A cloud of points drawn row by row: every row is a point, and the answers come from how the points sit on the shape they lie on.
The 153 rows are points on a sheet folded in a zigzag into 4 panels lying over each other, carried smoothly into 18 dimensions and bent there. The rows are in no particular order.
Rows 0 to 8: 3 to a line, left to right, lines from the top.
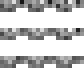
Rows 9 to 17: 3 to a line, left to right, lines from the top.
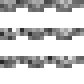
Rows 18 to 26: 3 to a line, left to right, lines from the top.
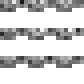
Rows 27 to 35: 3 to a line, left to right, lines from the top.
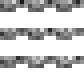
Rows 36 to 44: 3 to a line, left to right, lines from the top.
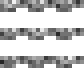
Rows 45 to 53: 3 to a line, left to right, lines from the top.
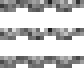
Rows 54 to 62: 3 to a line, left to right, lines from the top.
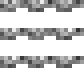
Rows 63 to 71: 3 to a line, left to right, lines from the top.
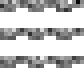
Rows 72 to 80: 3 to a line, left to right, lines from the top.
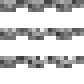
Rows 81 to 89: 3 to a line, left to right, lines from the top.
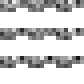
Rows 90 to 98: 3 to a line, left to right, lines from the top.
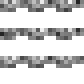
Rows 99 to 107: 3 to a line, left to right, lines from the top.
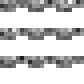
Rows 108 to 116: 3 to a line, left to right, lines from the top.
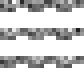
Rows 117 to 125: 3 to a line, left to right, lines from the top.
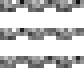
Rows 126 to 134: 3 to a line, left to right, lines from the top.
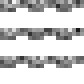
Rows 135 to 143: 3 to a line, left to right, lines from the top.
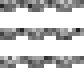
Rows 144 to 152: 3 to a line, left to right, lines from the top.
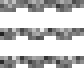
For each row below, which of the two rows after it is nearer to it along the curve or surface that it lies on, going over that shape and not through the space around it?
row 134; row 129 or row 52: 52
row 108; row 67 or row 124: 67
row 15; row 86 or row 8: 86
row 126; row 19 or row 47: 19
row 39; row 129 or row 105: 105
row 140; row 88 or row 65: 65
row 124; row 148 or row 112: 148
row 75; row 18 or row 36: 36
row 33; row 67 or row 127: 127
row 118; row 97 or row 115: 97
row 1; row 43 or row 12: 12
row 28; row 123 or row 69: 69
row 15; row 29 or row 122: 29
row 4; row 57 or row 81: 81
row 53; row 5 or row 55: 55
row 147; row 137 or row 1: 1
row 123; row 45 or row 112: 112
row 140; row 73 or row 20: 73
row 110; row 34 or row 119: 119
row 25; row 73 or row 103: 73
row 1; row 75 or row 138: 138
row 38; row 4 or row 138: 138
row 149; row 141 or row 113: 141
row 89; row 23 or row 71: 23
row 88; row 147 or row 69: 147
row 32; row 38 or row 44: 44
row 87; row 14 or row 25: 25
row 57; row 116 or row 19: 19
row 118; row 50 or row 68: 50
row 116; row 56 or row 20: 20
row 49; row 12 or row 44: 12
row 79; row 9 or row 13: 13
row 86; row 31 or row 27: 31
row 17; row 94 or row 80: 80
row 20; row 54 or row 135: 54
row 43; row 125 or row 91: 91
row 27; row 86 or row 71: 86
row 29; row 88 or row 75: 88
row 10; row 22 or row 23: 22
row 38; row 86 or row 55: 86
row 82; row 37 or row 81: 81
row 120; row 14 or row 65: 65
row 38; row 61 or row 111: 61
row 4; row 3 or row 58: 58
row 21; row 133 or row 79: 79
